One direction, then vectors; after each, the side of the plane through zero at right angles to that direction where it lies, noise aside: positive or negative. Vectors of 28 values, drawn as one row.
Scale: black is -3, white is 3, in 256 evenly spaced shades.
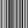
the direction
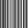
negative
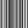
positive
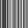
negative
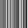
negative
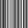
negative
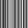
negative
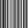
negative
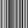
positive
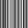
negative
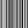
positive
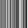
negative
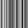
positive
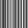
negative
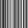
negative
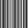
negative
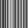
negative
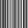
negative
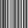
negative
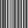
negative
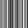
positive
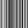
positive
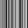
positive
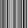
negative
